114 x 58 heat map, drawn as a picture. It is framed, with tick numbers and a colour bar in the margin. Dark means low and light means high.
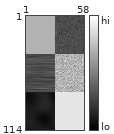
It is made of 3 by 2 panels. Panel 1,1: high, flat. Panel 1,2: low, fine-grained, faint in contrast. Panel 2,1: low, streaked across, faint in contrast. Panel 2,2: high, fine-grained. Panel 3,1: very low, smooth, faint in contrast. Panel 3,2: very high, flat.
